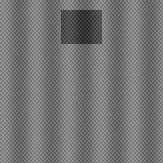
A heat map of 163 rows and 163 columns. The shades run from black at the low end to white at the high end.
The ninth with the lowest average is the top middle. Stripes running up and down repeat 5 times from left to right. In the top middle lies a patch that is lower than the rest.
